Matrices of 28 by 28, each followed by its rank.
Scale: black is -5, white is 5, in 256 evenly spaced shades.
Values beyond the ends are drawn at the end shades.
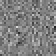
five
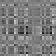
two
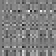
two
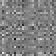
three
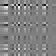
one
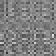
three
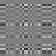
one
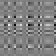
one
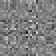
five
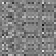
three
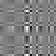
one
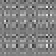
two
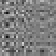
three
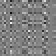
two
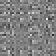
five
